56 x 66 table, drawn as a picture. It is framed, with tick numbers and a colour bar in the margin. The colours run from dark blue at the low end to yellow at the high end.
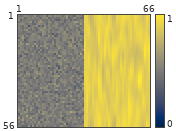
The table splits into one row of 2 panels. Panel 1,1: middling, fine-grained. Panel 1,2: very high, streaked downward, faint in contrast.
